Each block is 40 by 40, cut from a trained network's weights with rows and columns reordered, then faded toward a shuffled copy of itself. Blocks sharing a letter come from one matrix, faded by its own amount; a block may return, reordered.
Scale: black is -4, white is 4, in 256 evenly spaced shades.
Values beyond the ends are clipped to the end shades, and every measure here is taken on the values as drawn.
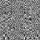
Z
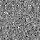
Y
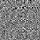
Z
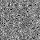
Y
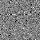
Y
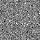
Y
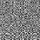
Z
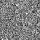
Y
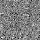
Y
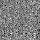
Y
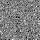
Y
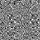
Z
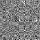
Z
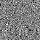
Y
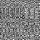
Z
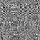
Z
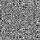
Z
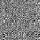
Z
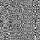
Z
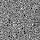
Y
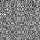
Z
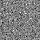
Y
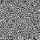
Z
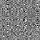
Z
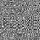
Z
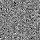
Y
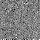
Y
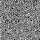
Y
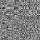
Z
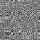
Z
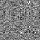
Z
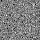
Y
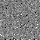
Y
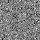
Y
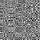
Z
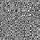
Z
